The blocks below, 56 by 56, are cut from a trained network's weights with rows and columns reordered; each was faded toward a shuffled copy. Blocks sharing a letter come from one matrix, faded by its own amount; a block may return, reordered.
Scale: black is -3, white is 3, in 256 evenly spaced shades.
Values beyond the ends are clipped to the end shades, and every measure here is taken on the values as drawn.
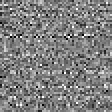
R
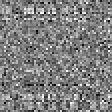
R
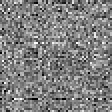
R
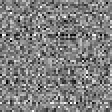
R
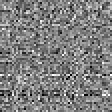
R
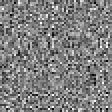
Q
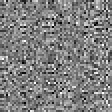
Q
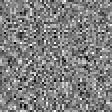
Q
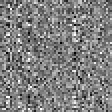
Q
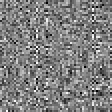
Q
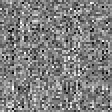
Q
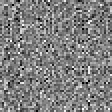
Q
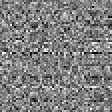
R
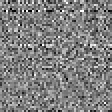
R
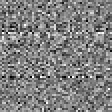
R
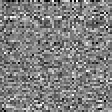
R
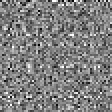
R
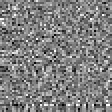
R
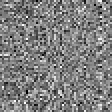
Q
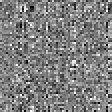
Q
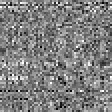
R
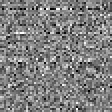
R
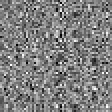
Q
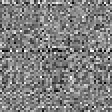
R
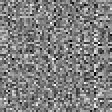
Q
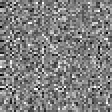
Q
